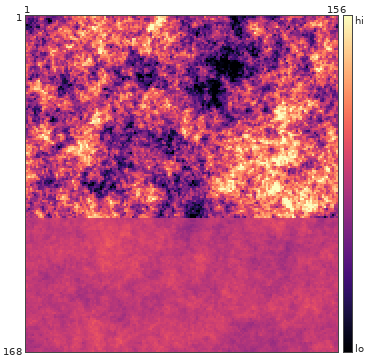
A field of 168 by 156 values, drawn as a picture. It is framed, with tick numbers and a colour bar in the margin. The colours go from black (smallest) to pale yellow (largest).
Ninth with the lowest average: top middle. Seam: horizontal, 60% of the way down, the bottom part calmer. Ninth with the highest average: middle right. Grain: blotchy. Stripes: none. Average level on the scale: 50%. Mirror symmetry: none.
